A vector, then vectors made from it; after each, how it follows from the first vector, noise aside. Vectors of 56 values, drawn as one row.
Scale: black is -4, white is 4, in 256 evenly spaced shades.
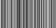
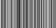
copied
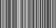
negated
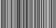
copied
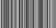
sign-scrambled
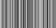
sign-scrambled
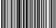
scaled up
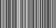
negated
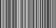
negated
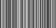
negated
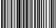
scaled up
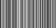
negated
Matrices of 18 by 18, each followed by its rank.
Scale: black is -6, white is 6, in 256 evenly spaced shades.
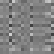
two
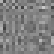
three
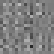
three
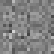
three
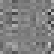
two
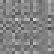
three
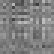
three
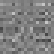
three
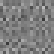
three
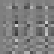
two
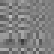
two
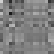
two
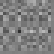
two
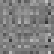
two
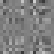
two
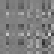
two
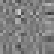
three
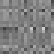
two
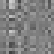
two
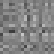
three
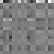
two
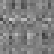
three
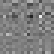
three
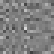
three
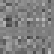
three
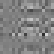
two
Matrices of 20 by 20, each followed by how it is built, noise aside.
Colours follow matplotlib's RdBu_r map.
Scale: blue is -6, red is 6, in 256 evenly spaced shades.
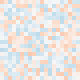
noise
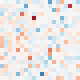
noise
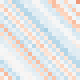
Toeplitz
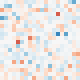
noise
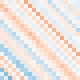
Toeplitz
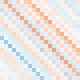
Toeplitz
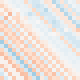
Toeplitz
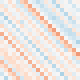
Toeplitz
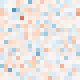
noise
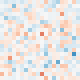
noise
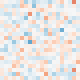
noise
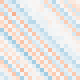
Toeplitz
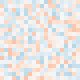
noise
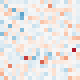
noise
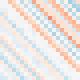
Toeplitz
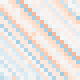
Toeplitz
